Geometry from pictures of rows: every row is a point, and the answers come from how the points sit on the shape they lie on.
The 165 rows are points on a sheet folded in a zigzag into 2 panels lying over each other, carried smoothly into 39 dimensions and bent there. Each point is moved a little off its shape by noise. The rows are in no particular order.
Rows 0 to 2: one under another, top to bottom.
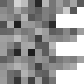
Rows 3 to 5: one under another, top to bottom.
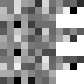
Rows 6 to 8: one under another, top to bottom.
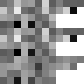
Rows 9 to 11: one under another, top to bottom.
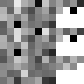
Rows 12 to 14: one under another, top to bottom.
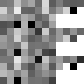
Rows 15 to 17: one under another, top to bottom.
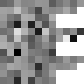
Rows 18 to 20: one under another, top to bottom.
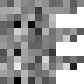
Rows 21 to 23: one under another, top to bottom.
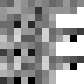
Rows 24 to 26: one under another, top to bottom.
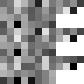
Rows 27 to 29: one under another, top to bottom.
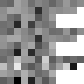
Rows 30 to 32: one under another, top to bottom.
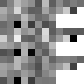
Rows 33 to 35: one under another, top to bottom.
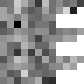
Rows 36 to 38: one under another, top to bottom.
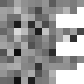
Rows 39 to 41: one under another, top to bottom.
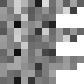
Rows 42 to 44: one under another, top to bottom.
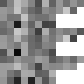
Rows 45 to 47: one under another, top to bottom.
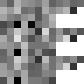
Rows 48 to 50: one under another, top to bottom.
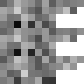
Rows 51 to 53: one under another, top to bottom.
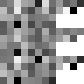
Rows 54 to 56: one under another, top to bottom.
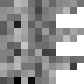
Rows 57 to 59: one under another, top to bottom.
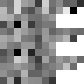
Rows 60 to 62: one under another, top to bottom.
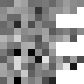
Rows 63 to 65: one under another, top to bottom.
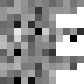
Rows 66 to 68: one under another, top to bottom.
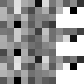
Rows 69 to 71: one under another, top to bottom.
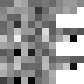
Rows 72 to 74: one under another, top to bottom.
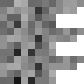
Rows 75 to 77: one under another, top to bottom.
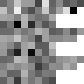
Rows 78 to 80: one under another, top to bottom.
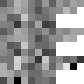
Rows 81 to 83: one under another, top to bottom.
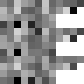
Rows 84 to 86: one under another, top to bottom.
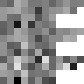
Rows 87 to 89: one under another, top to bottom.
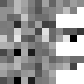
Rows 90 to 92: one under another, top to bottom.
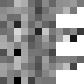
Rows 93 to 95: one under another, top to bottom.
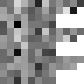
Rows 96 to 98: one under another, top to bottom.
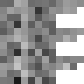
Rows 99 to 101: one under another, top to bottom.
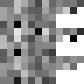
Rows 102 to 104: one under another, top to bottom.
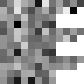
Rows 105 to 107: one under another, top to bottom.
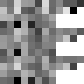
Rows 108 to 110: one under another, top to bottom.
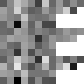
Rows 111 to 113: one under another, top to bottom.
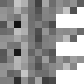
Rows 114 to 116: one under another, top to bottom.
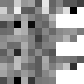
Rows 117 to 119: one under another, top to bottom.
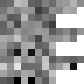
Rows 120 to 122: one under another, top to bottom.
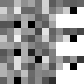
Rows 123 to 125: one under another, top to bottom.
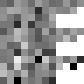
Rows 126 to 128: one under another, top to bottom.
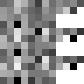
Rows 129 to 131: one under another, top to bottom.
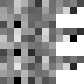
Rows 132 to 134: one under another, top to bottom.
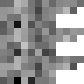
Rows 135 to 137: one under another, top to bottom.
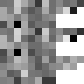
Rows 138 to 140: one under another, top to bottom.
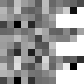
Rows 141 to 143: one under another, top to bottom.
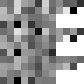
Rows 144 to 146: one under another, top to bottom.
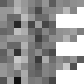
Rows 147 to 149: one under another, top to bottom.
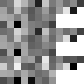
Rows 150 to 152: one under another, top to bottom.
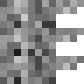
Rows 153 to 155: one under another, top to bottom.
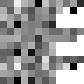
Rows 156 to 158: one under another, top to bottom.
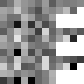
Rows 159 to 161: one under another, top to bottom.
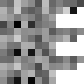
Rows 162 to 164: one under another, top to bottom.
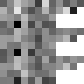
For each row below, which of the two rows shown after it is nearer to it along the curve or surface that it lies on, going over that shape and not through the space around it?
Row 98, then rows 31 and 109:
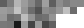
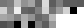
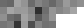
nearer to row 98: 31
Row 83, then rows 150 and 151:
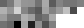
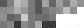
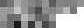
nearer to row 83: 151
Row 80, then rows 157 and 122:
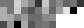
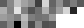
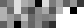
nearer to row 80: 122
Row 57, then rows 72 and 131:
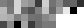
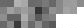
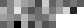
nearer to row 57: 131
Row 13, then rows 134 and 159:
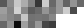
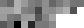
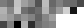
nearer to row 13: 159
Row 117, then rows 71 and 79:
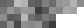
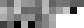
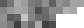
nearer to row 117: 71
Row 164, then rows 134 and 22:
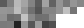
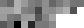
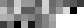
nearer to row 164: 22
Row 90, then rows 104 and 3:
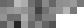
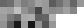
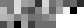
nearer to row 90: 3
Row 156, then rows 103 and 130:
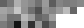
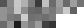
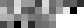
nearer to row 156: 103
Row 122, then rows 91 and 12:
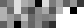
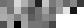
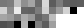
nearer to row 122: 91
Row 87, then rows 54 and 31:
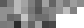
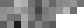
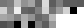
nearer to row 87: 31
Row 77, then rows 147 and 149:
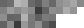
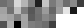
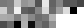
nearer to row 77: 147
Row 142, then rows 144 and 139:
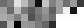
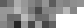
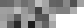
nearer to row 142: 144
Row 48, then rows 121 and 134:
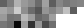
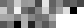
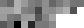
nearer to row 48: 121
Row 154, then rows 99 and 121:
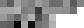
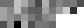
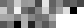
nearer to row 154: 99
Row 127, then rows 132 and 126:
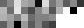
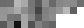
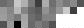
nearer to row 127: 126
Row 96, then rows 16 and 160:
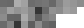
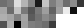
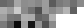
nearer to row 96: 16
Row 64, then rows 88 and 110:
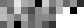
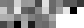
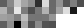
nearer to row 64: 110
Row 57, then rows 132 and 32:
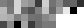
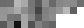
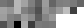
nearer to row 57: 32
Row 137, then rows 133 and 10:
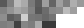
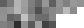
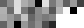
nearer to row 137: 133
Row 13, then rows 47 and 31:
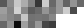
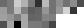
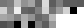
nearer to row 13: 31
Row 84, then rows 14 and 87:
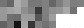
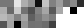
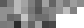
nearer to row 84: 14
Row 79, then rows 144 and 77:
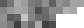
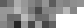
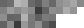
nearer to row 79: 144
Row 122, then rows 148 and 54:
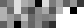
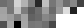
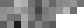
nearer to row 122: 148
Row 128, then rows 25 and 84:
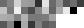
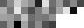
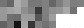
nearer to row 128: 25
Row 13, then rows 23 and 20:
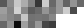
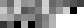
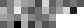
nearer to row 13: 20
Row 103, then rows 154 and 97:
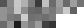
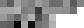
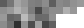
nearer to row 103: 97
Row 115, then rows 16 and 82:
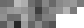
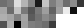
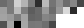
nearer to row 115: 82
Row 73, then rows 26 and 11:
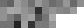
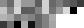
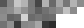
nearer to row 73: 26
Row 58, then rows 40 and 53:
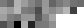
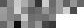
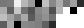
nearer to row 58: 53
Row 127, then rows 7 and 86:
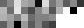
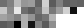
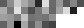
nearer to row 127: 86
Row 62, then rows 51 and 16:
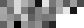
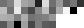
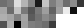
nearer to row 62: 51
